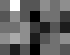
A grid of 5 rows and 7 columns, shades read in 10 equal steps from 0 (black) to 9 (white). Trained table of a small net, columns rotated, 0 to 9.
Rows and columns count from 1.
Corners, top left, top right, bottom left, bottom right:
4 5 3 3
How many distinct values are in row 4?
5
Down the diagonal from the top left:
4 5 5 1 4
